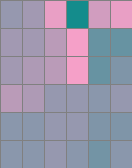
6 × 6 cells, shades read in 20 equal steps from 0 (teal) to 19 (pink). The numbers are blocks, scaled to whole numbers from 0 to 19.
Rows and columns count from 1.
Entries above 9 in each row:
5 4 4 6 4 5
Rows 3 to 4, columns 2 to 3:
13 14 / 13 11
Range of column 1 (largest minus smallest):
4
